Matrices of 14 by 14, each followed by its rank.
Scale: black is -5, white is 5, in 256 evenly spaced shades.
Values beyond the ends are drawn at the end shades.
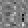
two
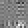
two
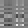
one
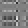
one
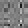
two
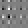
one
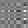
one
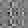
two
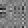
two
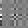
one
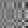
one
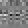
two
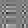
one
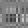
one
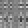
two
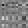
two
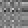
two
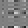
one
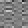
two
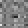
two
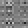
two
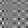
one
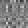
two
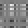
one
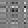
one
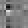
one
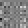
two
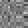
two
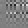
one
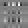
one
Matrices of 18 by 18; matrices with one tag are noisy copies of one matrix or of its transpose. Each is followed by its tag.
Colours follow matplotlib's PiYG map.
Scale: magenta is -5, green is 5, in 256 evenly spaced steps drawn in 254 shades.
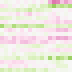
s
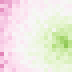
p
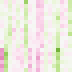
s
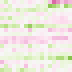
s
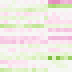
s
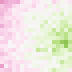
p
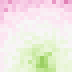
p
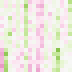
s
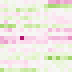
s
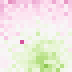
p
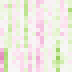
s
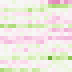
s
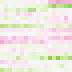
s
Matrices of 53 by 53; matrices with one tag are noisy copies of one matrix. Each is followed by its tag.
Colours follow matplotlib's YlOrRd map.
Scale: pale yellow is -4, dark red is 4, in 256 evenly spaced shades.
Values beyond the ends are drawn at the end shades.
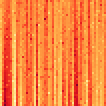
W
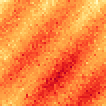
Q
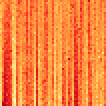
W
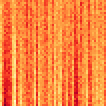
W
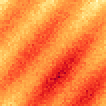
Q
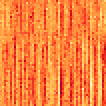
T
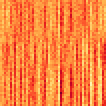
T
